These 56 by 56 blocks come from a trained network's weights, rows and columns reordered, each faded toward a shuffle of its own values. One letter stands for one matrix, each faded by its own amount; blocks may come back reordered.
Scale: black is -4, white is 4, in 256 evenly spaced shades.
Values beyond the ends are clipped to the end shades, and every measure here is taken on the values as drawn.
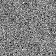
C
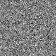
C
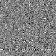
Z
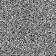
C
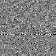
Z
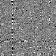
Z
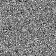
C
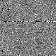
Z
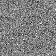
C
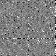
Z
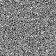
C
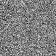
C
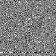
Z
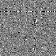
Z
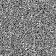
C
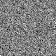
C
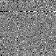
Z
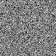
C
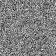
C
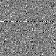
Z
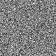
C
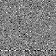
Z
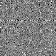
Z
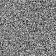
C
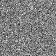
C
